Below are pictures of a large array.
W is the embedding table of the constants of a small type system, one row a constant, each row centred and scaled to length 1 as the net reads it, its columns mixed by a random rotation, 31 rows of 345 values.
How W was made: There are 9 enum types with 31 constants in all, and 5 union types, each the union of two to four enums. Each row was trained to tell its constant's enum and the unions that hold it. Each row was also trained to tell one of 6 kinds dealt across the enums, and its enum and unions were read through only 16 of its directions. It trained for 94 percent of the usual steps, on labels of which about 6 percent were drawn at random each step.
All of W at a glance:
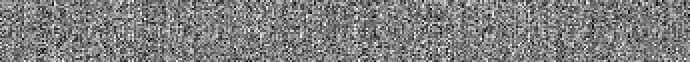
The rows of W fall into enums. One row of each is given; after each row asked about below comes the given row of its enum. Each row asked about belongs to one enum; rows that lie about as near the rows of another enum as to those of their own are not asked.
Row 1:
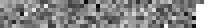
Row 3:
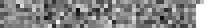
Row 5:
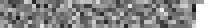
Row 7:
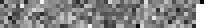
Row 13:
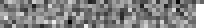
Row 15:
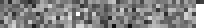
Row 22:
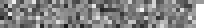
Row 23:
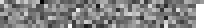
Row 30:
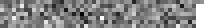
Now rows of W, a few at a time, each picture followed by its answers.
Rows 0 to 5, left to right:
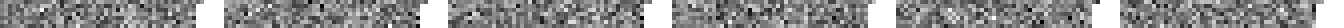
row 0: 30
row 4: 22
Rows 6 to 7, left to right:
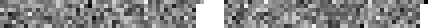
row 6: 3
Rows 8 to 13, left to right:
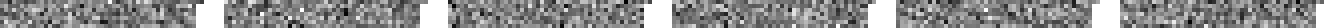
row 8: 5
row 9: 23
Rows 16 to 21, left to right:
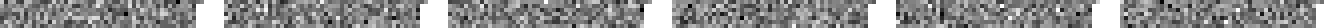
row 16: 5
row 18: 5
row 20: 3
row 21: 23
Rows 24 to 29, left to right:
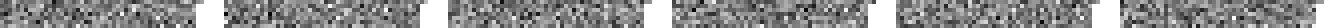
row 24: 15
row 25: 3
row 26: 15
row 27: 13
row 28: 23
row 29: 13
